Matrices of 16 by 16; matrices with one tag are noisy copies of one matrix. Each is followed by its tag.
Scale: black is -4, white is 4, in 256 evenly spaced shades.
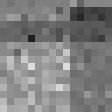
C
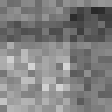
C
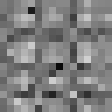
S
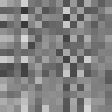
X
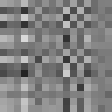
X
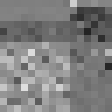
C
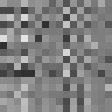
X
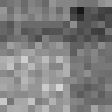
C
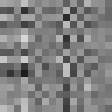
X
